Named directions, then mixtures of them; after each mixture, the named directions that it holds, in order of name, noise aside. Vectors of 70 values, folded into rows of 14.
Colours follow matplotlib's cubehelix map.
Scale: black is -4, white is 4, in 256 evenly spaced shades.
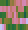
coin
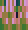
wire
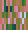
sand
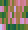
coin, sand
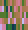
coin, sand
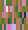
sand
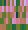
coin, wire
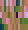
coin, wire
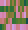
coin, wire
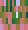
wire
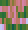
coin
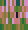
wire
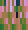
wire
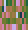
sand, wire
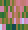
coin, sand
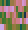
coin, sand
